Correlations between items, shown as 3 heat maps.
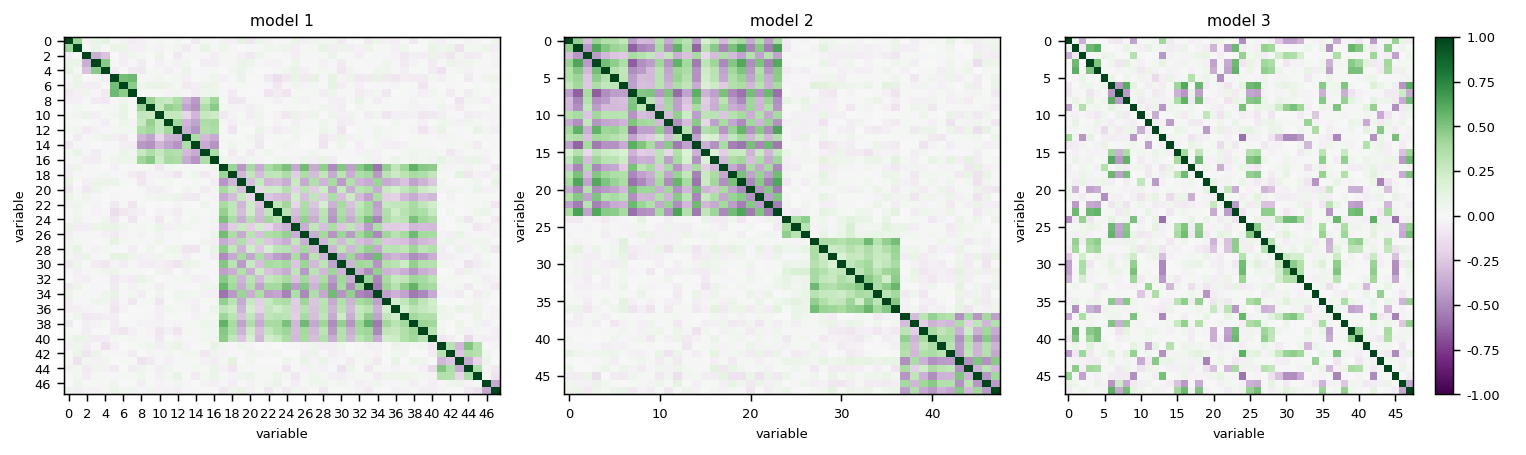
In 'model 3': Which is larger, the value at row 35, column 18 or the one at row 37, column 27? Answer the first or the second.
the first
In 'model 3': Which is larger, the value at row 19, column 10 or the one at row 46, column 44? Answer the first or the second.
the first
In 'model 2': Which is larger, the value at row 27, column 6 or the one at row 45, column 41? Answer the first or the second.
the first
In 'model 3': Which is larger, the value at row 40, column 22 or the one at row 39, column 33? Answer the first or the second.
the second
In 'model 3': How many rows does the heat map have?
48
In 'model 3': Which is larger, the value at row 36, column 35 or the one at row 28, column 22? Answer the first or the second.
the first
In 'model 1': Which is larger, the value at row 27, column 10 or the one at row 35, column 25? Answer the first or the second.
the first
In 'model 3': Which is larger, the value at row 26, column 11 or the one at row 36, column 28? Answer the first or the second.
the first
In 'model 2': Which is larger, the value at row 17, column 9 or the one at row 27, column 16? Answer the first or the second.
the first
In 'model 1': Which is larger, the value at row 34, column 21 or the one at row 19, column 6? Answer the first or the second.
the first
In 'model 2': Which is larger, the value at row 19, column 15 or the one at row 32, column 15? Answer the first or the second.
the first
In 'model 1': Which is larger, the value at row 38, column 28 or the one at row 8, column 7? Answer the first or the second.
the first
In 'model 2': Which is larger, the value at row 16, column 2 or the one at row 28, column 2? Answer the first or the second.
the second
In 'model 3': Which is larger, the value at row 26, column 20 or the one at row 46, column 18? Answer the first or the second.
the first
